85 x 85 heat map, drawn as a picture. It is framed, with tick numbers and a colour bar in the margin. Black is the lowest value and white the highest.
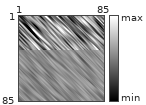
The distribution is heavy-tailed on both sides. Neither half mirrors the other. No single row or column stands out from its neighbours. A horizontal seam about 40% of the way down splits the table, and the bottom part is calmer. There is no overall slope. The grain runs diagonally down to the right. The ninth with the lowest average is the top left.
